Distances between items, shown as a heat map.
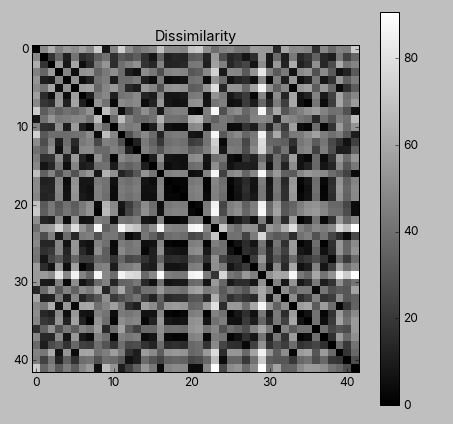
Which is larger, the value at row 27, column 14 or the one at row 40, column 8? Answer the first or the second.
the second
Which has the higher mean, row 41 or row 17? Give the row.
41
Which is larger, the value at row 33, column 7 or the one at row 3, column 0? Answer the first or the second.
the first
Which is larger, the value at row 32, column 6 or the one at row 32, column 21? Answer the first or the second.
the second
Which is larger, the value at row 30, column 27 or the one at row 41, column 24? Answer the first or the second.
the second
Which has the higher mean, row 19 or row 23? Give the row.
23
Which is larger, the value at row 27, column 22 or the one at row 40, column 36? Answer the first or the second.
the second
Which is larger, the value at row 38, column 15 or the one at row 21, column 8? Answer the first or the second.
the first
